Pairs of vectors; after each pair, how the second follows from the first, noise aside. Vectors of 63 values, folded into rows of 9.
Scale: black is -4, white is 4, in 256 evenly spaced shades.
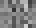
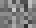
negated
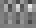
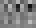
negated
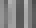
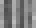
wrapped around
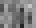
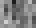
reversed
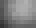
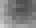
negated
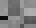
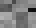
reversed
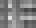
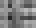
negated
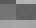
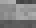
negated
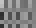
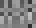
wrapped around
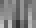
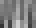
negated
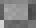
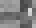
wrapped around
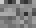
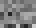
reversed
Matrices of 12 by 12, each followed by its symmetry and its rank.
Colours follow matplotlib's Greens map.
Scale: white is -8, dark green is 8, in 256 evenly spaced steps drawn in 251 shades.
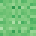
neither, rank two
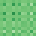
symmetric, rank one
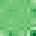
symmetric, rank one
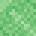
symmetric, full rank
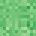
antisymmetric, rank two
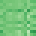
neither, rank two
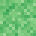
symmetric, full rank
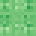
antisymmetric, rank two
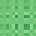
symmetric, rank one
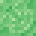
symmetric, full rank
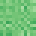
antisymmetric, rank two
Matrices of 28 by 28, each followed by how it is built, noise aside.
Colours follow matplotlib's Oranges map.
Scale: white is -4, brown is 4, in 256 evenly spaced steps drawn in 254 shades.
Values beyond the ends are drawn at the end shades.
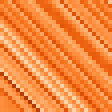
Toeplitz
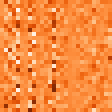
uneven columns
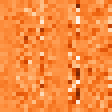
uneven columns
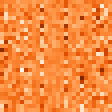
uneven columns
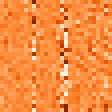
uneven columns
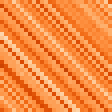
Toeplitz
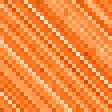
Toeplitz
